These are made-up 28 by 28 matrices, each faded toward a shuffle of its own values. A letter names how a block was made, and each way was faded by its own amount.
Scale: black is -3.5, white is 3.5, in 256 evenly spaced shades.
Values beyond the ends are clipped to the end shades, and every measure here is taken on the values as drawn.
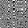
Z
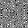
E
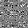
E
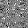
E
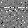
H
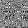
E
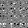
Z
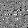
H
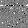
H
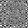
Z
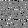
H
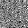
H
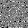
H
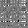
Z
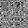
E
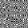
Z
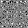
H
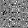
E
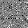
H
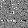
H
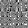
Z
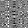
Z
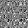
E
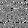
H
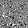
H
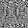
E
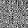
E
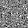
H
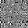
E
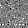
H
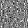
E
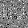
H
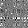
Z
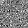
H
